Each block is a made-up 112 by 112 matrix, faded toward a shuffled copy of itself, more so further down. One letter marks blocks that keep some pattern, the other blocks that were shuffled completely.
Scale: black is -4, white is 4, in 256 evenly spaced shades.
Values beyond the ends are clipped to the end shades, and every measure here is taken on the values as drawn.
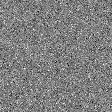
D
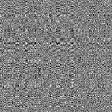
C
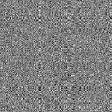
C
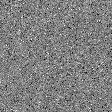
D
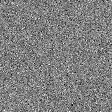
D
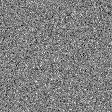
D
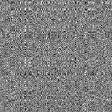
C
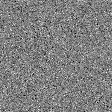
D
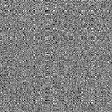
C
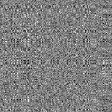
C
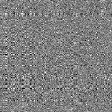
C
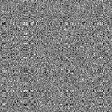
C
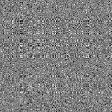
C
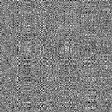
C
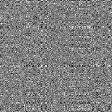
C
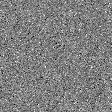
D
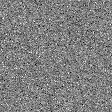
D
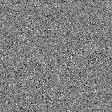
D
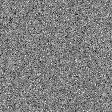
D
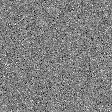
D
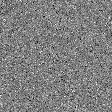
D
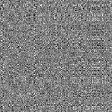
C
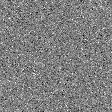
D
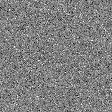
D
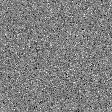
D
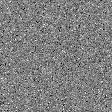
D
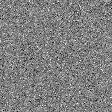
D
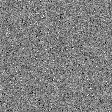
D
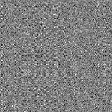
C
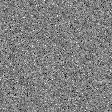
D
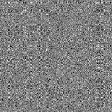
C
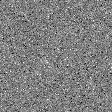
D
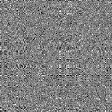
C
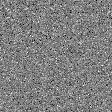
D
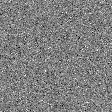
D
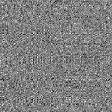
C
